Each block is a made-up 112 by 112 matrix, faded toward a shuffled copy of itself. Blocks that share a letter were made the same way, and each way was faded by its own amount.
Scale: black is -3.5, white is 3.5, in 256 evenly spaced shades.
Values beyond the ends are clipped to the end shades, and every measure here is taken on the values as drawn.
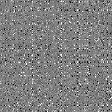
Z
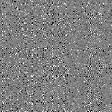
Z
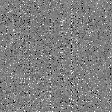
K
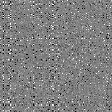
Z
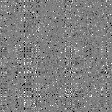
Z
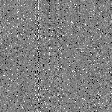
K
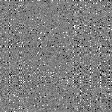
Z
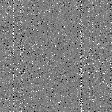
K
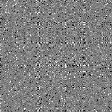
Z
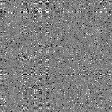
Z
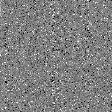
K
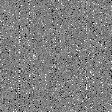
K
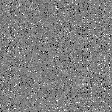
K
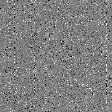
K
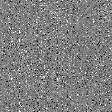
K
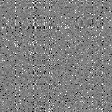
Z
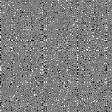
Z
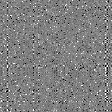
Z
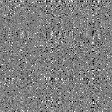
Z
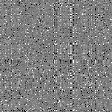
Z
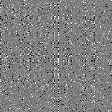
Z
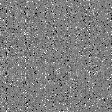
K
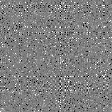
Z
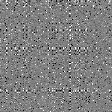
Z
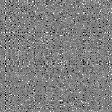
Z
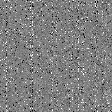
K
